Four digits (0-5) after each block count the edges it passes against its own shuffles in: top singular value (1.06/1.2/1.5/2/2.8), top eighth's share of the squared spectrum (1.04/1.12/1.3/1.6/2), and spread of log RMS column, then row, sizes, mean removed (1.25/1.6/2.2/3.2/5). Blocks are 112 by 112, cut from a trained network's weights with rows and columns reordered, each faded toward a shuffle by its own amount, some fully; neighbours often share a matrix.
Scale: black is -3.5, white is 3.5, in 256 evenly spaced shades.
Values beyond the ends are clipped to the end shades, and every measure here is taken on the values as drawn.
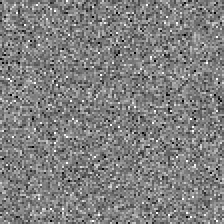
0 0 0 0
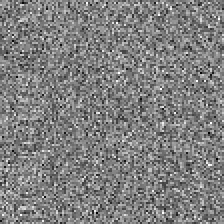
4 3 1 1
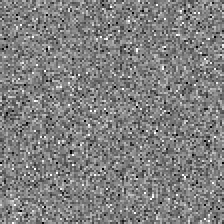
0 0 0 0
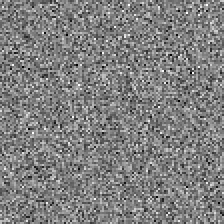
2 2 0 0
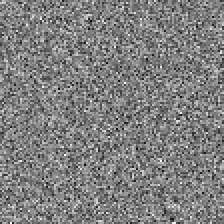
0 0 0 0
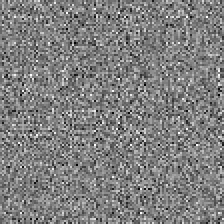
4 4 3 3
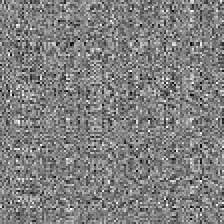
4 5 3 3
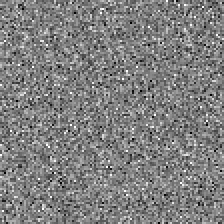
0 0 0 0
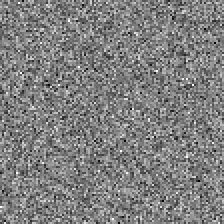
1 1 0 0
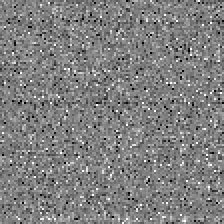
2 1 1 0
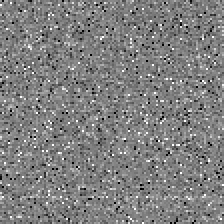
1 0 0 0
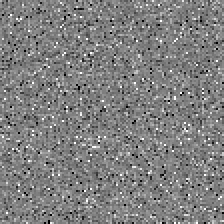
0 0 0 0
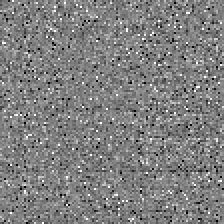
2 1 1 0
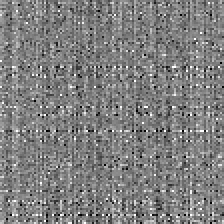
4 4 1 4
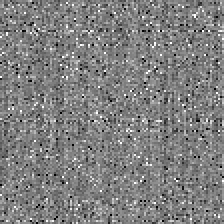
3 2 0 2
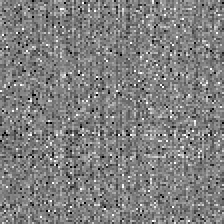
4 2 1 2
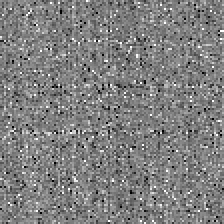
3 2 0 2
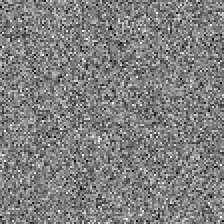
1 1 0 0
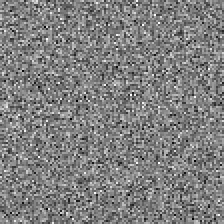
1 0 0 0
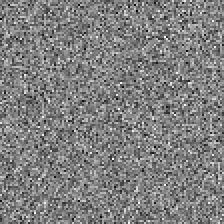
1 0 0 0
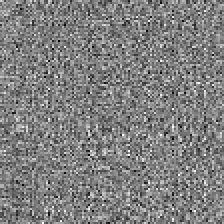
4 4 3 2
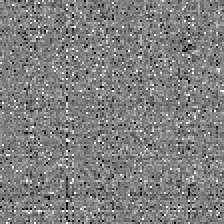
3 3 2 0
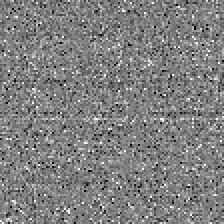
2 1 1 0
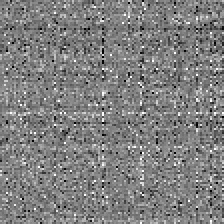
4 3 3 1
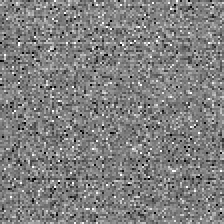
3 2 2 0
